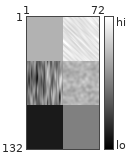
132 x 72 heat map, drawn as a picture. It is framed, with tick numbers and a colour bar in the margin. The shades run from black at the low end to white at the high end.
The table splits into 3 rows of 2 panels. Panel 1,1: high, flat. Panel 1,2: very high, slanting down to the right, faint in contrast. Panel 2,1: middling, streaked downward, strong in contrast. Panel 2,2: high, blotchy, faint in contrast. Panel 3,1: very low, flat. Panel 3,2: middling, flat.
